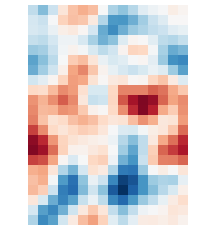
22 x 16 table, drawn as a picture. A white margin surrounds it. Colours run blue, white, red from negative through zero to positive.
No overall slope runs across the table. Overall the values sit about 50% of the way up the scale. The histogram is bell-shaped. The bottom middle is the ninth with the lowest average. There are no lone odd cells. No row or column stands out. There are no regular stripes.
